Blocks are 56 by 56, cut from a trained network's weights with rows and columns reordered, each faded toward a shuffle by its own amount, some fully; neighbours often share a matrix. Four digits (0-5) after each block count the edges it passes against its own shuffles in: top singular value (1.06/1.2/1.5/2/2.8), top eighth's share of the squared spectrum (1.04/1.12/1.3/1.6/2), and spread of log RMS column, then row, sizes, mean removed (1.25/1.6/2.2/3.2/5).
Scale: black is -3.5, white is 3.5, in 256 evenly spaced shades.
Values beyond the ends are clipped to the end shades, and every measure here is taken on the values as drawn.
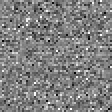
1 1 1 0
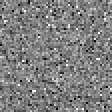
0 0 0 0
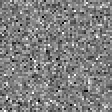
0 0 0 0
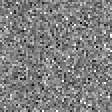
0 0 0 0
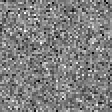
0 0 0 0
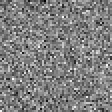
0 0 0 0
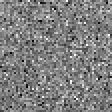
0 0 0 0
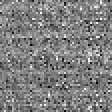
2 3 2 1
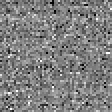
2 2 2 0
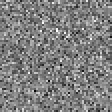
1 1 0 1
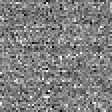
2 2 2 0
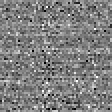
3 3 2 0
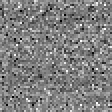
1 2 1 0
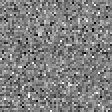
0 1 1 0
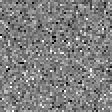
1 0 0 0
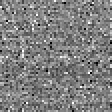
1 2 1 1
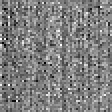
3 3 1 3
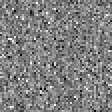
0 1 0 0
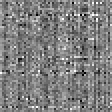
3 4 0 3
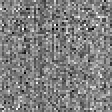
3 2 0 2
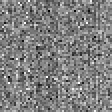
2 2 0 1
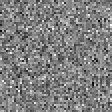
2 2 0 1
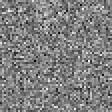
1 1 0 0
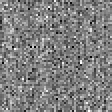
2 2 0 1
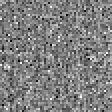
1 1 0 0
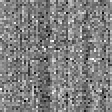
3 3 0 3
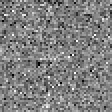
1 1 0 0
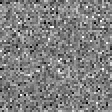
0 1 0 0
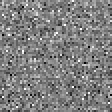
1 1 0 0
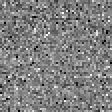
1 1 1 0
